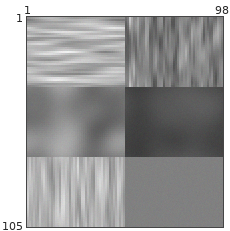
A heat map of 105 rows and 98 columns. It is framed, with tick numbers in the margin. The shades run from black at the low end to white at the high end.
The table splits into 3 rows of 2 panels. Panel 1,1: high, streaked across. Panel 1,2: middling, streaked downward. Panel 2,1: middling, smooth. Panel 2,2: low, smooth, faint in contrast. Panel 3,1: high, streaked downward. Panel 3,2: middling, flat.
